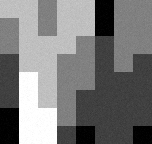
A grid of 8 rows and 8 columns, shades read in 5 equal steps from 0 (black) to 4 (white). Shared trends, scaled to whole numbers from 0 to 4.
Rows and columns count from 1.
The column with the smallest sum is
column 6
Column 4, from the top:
3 3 3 2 2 2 2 1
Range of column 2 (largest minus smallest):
1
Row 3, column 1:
2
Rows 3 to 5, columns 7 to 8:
2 2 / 2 1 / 1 1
